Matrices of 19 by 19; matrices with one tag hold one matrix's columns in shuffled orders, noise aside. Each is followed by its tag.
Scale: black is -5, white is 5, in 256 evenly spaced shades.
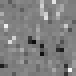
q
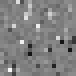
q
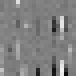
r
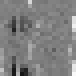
r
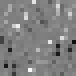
q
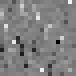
q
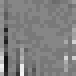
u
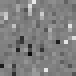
q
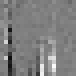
u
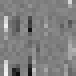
r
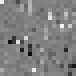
q
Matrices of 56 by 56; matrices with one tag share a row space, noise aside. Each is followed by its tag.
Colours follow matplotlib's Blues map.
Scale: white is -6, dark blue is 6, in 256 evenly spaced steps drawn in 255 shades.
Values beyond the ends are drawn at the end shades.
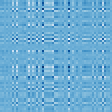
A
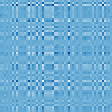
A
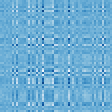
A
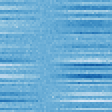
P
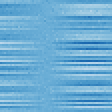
P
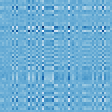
A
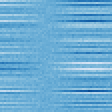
P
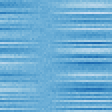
P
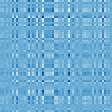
A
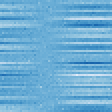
P
